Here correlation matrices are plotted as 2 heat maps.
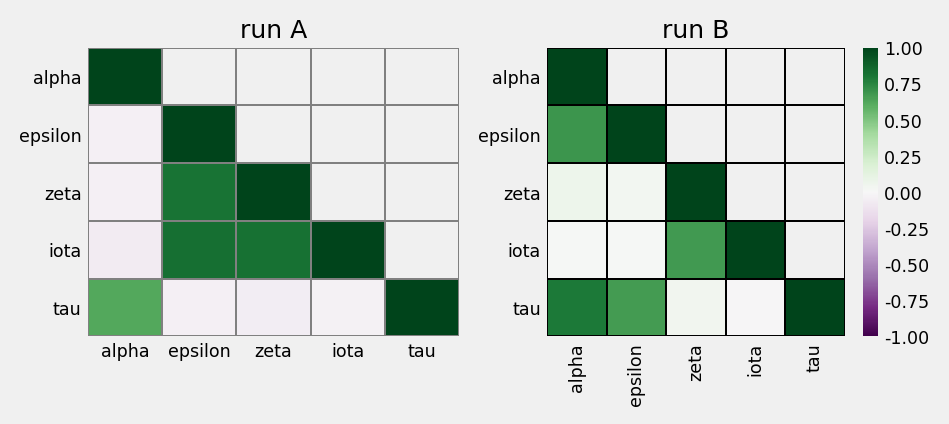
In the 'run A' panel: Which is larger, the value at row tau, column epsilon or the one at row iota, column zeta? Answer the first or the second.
the second
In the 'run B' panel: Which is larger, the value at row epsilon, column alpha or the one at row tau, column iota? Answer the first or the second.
the first
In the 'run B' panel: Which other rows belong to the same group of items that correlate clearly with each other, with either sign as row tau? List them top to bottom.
alpha, epsilon
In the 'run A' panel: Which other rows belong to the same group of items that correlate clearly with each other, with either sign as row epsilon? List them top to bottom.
zeta, iota
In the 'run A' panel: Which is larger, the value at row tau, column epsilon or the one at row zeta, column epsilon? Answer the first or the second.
the second
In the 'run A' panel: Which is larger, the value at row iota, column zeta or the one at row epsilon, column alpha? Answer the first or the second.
the first
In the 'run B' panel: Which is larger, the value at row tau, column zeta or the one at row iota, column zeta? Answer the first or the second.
the second
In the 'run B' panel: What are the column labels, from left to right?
alpha, epsilon, zeta, iota, tau
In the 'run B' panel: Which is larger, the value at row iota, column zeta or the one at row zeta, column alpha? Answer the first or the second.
the first
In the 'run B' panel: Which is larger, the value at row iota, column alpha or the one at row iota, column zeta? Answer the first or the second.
the second
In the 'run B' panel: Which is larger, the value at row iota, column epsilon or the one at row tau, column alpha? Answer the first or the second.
the second
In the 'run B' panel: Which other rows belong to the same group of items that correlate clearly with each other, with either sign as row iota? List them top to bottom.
zeta
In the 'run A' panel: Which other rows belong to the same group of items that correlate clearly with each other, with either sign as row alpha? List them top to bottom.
tau
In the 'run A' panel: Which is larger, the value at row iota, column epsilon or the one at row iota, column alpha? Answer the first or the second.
the first
